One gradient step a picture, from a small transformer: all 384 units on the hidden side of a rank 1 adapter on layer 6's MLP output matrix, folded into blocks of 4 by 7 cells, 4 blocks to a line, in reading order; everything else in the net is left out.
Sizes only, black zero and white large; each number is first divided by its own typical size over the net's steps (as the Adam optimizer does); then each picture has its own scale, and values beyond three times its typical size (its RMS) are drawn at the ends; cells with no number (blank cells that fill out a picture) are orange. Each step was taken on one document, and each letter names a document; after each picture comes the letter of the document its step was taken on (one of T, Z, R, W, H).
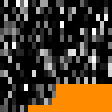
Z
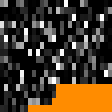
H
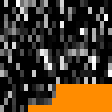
Z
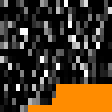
H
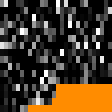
H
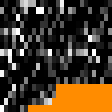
Z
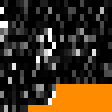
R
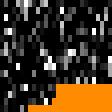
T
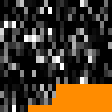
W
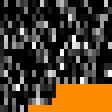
H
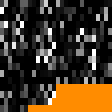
R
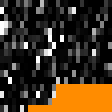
R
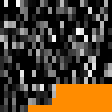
W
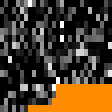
Z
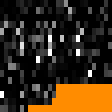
R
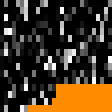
T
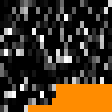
T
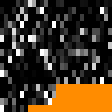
Z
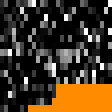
T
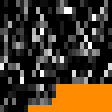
W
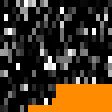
T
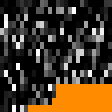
Z
